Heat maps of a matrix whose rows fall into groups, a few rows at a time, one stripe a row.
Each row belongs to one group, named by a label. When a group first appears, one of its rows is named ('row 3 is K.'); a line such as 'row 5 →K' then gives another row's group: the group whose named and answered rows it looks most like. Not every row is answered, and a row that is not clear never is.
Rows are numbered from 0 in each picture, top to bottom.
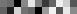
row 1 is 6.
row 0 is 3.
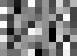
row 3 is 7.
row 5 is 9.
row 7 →6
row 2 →6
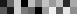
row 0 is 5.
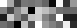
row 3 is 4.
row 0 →9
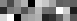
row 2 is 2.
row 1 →3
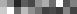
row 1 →2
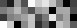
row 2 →6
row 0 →5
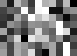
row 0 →4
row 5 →5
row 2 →5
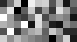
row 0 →5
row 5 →7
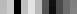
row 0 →2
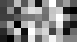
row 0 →6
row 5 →5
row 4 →5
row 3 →3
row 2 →3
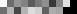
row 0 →7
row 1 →3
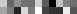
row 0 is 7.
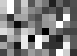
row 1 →2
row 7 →3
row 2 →6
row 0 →2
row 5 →4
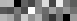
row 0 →9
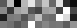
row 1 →6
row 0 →3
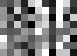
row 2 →9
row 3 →7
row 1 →7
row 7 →7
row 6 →9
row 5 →7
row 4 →4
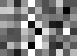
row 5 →4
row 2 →5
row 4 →6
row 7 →9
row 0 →3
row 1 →2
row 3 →4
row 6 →4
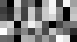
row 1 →5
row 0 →6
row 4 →2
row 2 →5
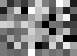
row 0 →7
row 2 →7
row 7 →5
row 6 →6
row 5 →3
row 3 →2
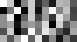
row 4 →5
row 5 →4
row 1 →6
